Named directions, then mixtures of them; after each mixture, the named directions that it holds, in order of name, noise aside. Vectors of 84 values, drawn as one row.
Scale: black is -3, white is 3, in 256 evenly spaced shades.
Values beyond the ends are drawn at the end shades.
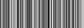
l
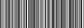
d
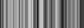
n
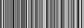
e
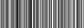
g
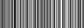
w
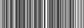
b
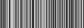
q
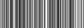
b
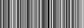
l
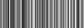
d, e, q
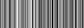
g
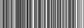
b, l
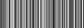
d, q, w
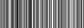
g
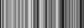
n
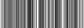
e, n, w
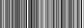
d, e, g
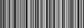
e, q, w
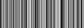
e, n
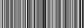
e, q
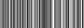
d, l, q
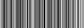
b, d, l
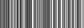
g, l, w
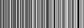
e, l, w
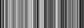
n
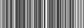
b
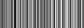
w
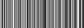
e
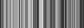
n
